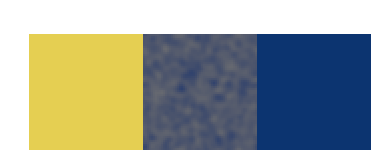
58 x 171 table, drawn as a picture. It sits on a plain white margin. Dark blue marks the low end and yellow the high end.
The table splits into one row of 3 panels. Panel 1,1: very high, flat. Panel 1,2: low, blotchy, faint in contrast. Panel 1,3: very low, flat.
